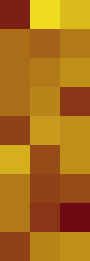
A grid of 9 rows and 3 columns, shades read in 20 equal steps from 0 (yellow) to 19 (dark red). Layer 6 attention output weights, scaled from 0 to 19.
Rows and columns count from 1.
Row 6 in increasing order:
4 7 13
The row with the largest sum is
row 8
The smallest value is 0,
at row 1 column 2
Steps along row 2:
up down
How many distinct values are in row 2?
3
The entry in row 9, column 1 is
14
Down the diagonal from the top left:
17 11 7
